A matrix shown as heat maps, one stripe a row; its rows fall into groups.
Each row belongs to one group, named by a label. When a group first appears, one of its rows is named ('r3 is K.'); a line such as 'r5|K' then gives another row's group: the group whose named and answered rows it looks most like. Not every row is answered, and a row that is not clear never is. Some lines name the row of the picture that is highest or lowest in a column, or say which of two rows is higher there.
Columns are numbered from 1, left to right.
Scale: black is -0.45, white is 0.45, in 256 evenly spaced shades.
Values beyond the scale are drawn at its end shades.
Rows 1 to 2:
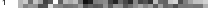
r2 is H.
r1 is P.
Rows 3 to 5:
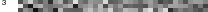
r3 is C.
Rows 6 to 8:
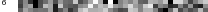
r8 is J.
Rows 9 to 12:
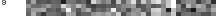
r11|C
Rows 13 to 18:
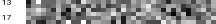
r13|C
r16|J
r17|H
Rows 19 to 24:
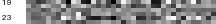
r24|H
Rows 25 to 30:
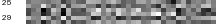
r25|J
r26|P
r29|P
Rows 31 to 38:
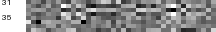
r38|C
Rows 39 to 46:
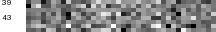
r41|J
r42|H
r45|C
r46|H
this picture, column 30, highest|45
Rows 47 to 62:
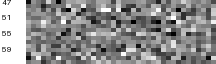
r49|H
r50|C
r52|P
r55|J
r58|P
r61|C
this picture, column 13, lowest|51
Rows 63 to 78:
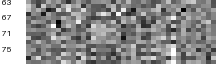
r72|H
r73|J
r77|C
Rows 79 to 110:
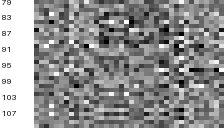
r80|C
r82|P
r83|P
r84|H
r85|P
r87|P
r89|P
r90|C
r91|J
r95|P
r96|C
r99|J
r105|P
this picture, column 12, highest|90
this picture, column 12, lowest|97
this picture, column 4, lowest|84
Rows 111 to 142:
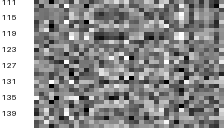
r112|C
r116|C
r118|C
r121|H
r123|C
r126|H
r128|J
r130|H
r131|P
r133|J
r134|P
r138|C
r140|P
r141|C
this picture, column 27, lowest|131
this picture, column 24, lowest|120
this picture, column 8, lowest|129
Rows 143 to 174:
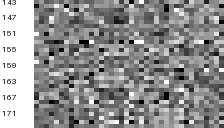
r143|H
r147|P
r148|P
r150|P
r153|H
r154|J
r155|H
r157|P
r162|J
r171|H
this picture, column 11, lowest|153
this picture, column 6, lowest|155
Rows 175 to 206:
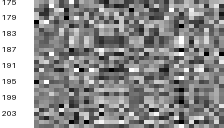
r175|P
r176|P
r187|J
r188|P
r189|P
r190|C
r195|C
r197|J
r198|P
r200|J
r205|J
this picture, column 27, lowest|192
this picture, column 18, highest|205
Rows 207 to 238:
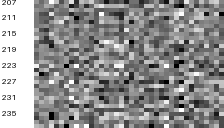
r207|P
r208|J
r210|P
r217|H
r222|J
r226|H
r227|P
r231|P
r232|C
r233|J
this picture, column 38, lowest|210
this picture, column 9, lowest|211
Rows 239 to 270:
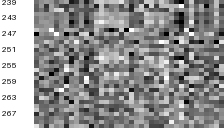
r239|J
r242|J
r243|J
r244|J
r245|J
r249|C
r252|H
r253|J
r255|C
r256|H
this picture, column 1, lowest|247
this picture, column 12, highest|256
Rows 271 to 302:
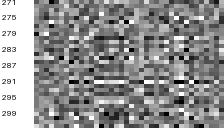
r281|H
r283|H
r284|C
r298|P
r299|P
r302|C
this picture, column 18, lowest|280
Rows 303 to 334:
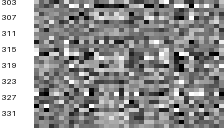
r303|H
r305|J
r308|P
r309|C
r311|J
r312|P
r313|C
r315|H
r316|C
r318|C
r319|P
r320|J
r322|C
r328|H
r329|C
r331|J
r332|H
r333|J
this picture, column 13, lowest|304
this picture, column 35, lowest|331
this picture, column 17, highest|326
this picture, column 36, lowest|316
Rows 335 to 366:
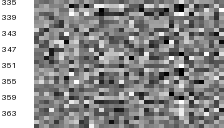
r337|P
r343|C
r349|H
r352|J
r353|P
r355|C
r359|J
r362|P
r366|C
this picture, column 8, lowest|336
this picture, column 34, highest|342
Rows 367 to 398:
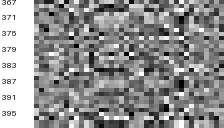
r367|H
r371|J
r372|J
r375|P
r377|P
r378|H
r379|H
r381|H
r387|J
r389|P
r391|C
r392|C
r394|P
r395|H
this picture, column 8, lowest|376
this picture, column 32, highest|393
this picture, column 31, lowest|396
